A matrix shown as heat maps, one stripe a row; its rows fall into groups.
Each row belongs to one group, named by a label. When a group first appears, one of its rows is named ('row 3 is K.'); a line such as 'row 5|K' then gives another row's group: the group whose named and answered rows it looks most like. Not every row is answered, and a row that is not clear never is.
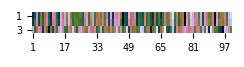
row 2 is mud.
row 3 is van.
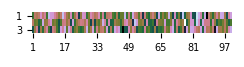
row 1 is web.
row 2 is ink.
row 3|mud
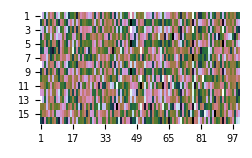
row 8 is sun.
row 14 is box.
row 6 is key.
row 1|sun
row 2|mud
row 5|mud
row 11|ink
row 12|sun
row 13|sun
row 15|web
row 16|mud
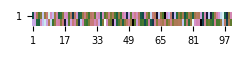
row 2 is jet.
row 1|web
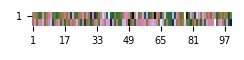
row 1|ink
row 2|sun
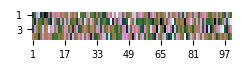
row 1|key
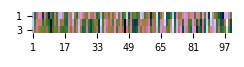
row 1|van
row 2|van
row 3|van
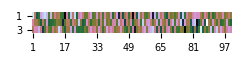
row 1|jet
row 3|box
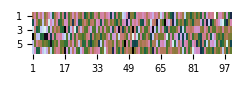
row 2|web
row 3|jet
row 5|van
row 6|jet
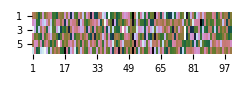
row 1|ink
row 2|jet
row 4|ink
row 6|jet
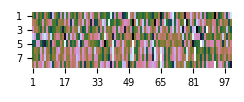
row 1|mud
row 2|ink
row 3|van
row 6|box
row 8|sun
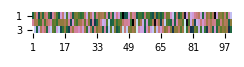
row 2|ink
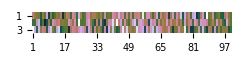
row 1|van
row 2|key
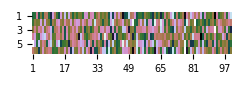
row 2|box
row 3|sun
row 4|jet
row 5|sun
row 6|ink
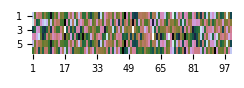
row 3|key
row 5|van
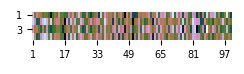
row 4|jet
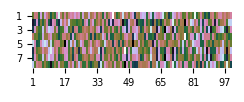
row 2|mud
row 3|web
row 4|ink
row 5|jet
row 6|web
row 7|web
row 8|van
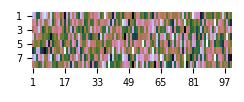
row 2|sun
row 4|van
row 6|key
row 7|sun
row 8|ink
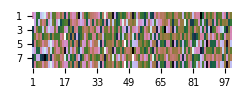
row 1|jet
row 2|sun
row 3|web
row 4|key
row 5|web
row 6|jet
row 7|key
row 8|web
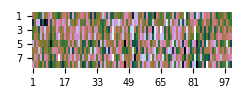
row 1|ink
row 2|key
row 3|box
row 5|van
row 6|box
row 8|van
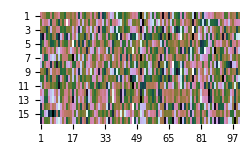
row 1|ink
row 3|ink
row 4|mud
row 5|key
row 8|van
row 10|mud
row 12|jet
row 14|web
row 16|web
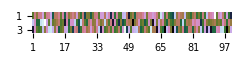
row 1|sun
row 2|jet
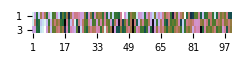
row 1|sun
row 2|jet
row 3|jet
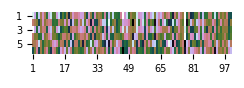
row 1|sun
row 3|sun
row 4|ink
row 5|box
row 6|mud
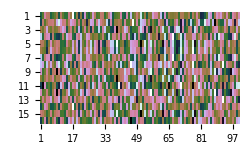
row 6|ink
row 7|van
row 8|sun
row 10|box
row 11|mud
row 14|key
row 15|ink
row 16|mud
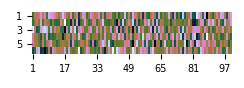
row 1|web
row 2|key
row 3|jet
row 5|ink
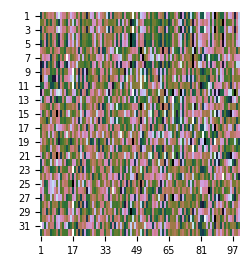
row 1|web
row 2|mud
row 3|web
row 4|mud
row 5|mud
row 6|ink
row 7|box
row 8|mud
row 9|key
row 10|key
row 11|key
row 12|web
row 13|van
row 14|ink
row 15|van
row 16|ink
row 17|web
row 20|ink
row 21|van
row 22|web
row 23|key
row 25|jet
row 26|jet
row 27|web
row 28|key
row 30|web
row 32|key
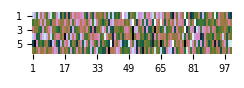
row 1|sun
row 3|ink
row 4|jet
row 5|mud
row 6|box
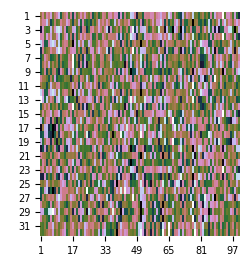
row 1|sun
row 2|box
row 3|web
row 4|sun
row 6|web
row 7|key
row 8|key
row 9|mud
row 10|van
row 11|ink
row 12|jet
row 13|sun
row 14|key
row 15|sun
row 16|van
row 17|key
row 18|key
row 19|van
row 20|mud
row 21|ink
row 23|sun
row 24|mud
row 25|box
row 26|key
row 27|web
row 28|ink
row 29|jet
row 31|box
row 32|box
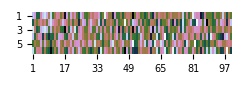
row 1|jet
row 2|web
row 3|jet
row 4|van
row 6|van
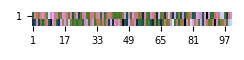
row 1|web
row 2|mud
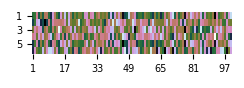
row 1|mud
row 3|box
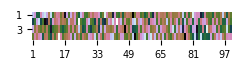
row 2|key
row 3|van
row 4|box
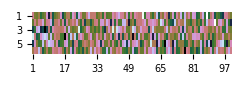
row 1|van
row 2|sun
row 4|jet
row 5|web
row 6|box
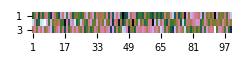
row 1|mud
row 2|jet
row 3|sun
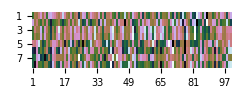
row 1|web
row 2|van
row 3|box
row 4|box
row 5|box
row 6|mud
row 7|key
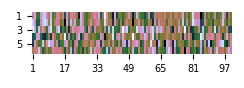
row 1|jet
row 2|jet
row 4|key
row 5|web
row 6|box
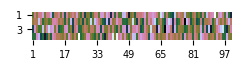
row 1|sun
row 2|box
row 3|web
